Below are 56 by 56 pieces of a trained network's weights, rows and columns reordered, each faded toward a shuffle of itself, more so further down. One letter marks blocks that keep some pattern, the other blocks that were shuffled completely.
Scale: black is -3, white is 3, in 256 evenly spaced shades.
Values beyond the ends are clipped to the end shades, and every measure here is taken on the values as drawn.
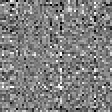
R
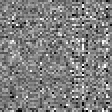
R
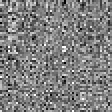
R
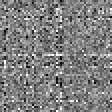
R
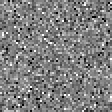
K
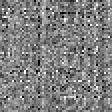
R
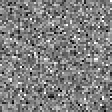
K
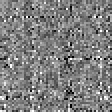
R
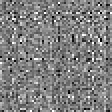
R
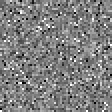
K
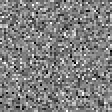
K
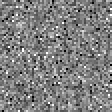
K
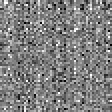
R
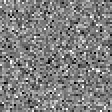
K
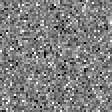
K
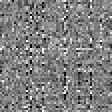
R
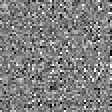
R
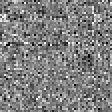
R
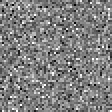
K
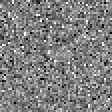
K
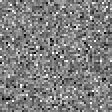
K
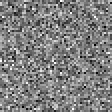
K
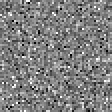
K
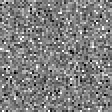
K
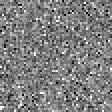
K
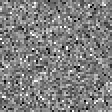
K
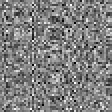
R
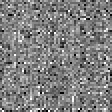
R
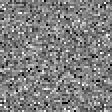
K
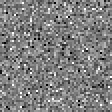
K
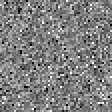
K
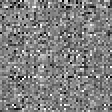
R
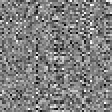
R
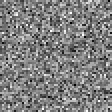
K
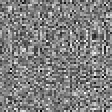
R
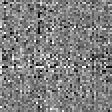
R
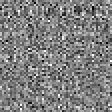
R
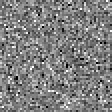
K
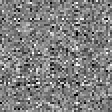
R
